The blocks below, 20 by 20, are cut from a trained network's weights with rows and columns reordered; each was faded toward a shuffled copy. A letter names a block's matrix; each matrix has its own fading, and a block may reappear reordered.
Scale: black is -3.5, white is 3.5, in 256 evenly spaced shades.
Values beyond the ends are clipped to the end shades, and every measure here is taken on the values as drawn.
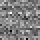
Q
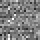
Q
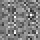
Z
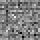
Q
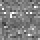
Q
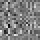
Z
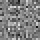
Z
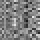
Z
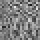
Z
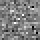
Q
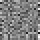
Z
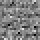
Q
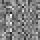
Z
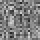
Z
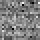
Q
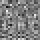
Z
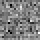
Q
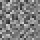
Z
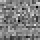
Q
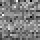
Q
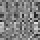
Z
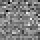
Q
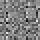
Z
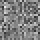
Z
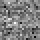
Q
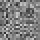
Z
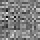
Z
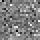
Q
